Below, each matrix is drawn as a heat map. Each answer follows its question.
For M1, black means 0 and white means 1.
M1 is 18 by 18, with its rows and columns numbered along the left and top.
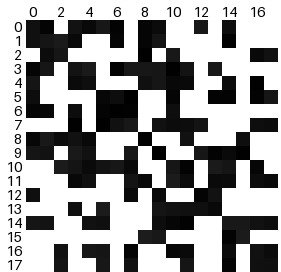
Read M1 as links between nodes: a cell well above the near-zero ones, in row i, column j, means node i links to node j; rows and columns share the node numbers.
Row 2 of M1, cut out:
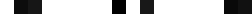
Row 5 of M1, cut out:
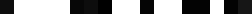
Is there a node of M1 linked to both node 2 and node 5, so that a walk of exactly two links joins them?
yes
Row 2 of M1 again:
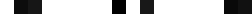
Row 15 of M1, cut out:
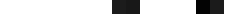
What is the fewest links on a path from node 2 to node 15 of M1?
1
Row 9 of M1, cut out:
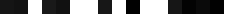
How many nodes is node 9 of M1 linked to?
8
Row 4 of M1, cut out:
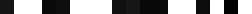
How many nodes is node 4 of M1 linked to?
9
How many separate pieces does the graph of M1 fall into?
1
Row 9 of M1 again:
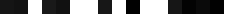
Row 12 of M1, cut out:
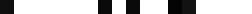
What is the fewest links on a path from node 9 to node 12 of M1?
2
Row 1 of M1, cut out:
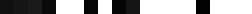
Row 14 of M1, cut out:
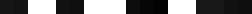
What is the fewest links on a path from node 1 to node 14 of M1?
2
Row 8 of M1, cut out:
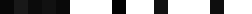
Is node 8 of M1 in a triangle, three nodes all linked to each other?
yes
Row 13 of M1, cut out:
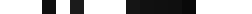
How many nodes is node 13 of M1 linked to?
11
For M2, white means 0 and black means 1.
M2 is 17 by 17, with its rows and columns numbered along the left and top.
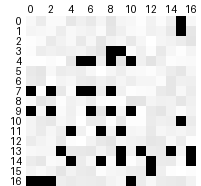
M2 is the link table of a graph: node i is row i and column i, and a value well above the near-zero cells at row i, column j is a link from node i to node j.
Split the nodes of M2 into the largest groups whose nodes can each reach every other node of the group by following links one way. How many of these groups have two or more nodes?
0
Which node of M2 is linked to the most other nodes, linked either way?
node 9
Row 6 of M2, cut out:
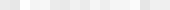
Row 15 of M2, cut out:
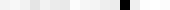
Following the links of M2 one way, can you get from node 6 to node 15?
no
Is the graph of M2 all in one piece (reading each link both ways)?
yes
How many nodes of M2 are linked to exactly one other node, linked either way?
0
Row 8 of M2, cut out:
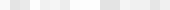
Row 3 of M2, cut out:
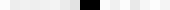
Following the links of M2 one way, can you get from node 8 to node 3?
no
